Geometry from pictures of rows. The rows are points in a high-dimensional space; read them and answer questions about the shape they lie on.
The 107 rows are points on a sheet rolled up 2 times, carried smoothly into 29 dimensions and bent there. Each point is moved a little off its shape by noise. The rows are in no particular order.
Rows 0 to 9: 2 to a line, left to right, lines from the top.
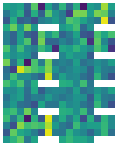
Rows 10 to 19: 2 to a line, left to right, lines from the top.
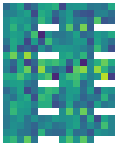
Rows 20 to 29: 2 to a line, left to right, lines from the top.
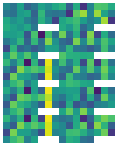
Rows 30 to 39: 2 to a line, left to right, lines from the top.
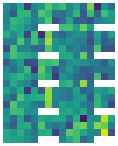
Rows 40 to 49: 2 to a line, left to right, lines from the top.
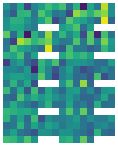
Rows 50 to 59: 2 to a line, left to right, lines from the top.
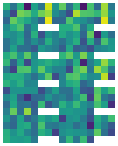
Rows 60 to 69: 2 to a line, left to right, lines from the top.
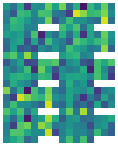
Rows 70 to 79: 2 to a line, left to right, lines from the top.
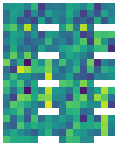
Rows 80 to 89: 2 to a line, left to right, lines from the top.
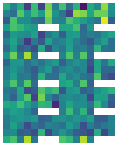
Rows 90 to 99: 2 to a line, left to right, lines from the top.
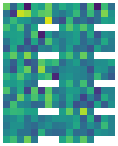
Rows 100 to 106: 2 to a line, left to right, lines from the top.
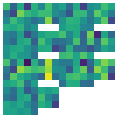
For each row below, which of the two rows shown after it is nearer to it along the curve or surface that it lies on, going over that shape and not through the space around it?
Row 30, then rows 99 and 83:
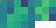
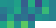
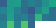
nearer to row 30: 83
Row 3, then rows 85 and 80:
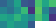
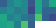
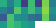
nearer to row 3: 85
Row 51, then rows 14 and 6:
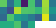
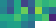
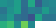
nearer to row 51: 14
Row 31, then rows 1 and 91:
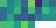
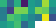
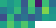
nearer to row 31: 91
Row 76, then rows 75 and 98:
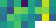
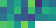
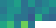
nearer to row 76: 75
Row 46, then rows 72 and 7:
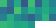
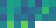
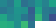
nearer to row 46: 72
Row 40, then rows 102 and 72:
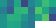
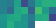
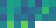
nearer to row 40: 102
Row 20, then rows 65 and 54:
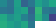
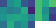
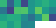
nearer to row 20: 54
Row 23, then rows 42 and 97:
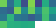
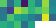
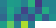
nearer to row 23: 97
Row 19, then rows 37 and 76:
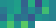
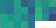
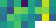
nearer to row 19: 37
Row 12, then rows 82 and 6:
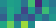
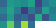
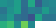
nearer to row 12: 82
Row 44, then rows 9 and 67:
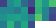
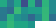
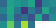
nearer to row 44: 67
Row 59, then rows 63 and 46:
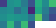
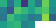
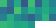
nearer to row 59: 63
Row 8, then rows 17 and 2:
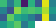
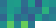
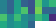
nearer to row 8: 2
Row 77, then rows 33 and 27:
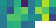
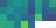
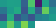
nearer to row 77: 33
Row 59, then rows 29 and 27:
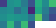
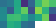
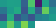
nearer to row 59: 29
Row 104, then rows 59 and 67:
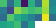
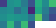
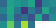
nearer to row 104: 59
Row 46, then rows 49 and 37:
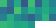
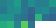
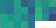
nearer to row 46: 49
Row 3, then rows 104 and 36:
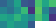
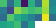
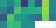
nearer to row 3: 104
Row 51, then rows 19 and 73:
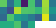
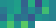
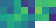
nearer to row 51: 73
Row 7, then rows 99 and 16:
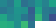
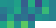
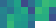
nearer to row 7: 16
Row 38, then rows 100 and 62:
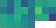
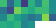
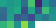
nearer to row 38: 100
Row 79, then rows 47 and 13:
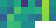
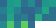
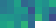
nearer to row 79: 13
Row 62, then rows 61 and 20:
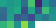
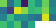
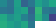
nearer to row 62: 20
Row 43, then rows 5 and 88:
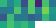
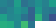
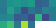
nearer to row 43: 88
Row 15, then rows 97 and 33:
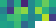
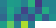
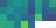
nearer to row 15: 33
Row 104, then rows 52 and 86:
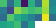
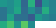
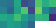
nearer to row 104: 86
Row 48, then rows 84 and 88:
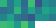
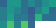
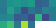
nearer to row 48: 84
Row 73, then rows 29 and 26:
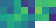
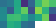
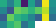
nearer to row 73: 29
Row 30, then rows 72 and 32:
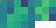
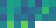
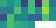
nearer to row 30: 32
